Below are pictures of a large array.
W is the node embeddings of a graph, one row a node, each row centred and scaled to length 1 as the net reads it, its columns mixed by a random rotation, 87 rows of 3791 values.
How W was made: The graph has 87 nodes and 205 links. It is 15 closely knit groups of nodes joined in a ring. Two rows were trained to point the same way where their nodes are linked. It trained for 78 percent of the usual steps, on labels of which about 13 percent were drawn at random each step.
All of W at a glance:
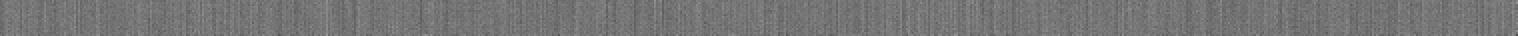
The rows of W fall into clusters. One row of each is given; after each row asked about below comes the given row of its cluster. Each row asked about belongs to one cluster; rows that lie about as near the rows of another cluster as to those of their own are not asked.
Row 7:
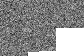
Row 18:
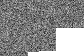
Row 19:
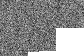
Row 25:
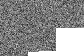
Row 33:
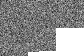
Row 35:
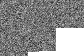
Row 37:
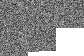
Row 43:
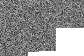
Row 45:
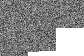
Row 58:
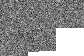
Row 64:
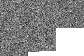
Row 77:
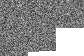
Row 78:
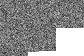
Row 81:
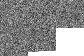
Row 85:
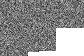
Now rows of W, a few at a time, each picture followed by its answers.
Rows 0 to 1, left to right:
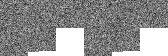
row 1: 37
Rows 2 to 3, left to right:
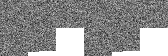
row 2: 33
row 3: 43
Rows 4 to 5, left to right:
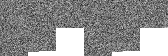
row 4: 77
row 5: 25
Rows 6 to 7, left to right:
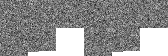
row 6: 43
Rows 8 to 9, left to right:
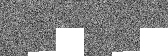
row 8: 43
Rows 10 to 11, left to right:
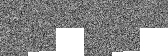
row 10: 7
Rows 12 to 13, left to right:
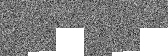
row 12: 35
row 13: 19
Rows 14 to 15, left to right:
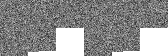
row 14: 45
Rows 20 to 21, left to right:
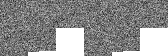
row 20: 35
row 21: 33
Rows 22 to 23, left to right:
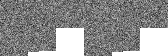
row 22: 25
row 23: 85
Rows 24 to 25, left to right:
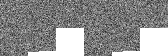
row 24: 81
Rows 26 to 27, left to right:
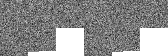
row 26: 43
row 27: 81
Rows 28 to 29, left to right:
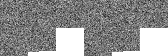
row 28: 81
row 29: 43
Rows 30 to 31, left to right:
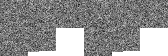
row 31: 7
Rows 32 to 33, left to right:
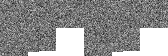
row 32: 85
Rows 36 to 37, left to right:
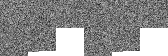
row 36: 81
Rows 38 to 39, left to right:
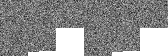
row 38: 33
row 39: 77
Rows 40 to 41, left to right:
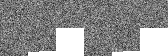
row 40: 33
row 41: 19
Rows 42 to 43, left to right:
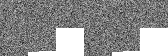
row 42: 77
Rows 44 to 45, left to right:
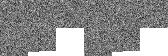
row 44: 85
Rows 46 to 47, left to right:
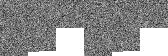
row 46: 78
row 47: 37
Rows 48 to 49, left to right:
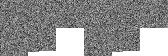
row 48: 64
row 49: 81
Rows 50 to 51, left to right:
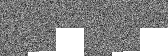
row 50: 35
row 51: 33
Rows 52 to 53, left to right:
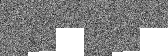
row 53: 7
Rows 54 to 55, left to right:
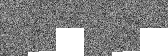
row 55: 18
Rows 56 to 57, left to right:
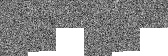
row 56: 18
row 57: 25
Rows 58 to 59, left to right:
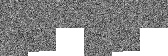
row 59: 37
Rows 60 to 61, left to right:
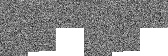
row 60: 43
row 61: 33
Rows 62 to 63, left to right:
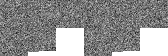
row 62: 78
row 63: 77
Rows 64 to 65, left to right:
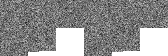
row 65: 19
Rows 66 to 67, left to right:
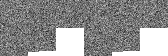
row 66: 81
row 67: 77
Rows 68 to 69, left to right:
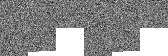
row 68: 35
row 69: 37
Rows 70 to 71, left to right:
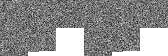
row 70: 64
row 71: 64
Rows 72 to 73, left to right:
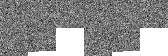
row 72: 78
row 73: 58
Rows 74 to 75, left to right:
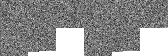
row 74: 85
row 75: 25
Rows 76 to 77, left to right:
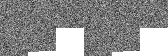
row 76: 45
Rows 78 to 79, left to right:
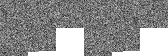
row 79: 18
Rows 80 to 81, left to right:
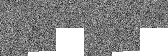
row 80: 19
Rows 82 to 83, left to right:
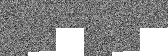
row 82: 35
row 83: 77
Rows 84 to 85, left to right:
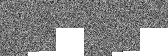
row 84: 35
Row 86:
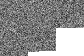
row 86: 25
